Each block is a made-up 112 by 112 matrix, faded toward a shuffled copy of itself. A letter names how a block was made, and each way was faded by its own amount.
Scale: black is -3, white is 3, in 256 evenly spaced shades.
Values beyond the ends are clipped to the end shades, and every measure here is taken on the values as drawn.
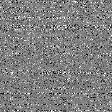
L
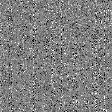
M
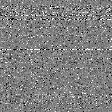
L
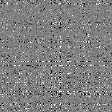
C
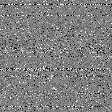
L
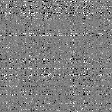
C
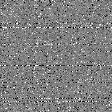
L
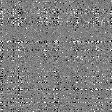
C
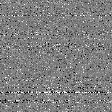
L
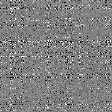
C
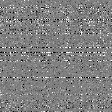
C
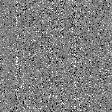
M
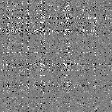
C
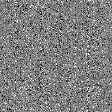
M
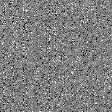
M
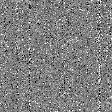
M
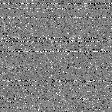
L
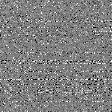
L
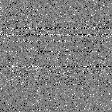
L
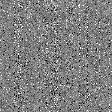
M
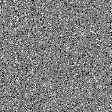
M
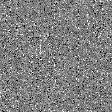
M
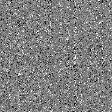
M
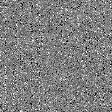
M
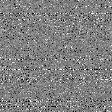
L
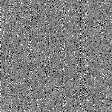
M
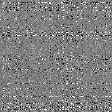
C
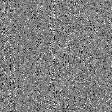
M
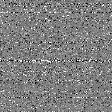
L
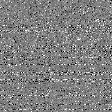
L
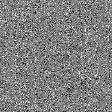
M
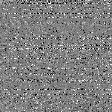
L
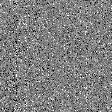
M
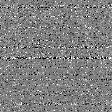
L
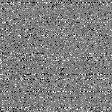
L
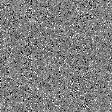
M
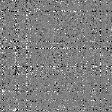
C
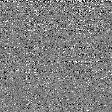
L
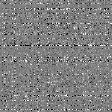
C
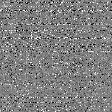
L
